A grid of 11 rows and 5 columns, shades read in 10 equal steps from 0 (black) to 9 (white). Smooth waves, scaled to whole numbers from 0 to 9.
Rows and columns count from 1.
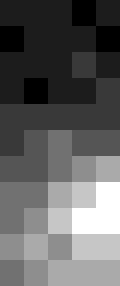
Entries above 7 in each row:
0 0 0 0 0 0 0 1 2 0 0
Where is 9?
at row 8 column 5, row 9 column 4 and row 9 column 5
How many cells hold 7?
4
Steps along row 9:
up up up same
